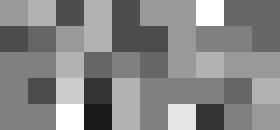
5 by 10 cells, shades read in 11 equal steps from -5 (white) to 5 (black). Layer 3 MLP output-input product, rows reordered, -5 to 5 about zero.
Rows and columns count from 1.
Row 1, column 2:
-2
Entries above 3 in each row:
0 0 0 0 1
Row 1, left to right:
-1 -2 2 -2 2 -1 -1 -5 1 1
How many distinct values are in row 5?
7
